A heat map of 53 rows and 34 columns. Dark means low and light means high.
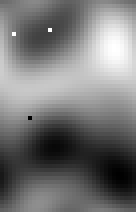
The bottom right is the ninth with the lowest average. The top right is the ninth with the highest average. Three lone cells stand out: two far higher and one far lower than their neighbours.
